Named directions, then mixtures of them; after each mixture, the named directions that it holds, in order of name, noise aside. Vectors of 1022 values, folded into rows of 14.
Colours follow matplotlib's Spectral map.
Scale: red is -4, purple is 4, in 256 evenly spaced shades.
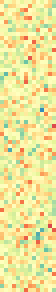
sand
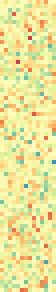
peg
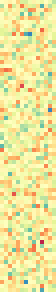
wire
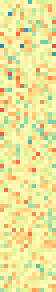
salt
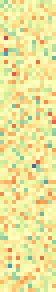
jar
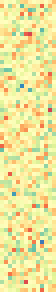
wire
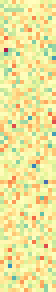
jar, peg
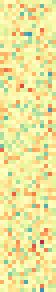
wire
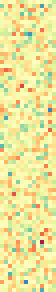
wire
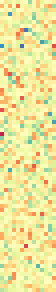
jar, salt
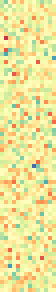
jar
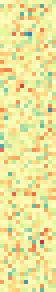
wire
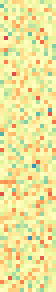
jar, wire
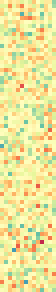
sand, wire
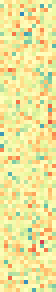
salt, wire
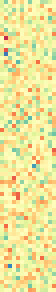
jar, salt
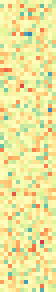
wire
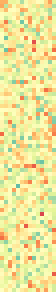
jar, sand
